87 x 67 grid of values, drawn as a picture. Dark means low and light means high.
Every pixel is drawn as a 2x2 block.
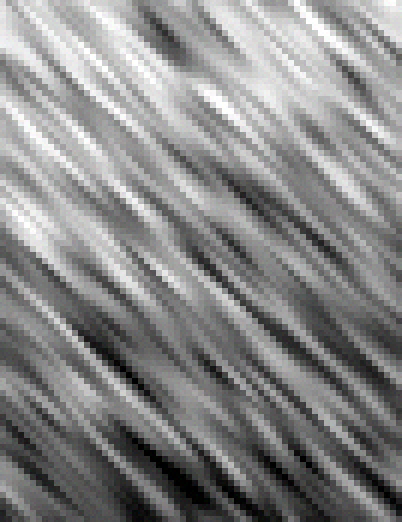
The grain runs diagonally down to the right. No row or column stands out. Values rise toward the top.
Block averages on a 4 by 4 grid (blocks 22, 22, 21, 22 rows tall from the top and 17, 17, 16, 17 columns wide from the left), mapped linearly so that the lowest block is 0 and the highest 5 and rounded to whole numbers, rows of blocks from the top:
5454 / 4323 / 2221 / 1000
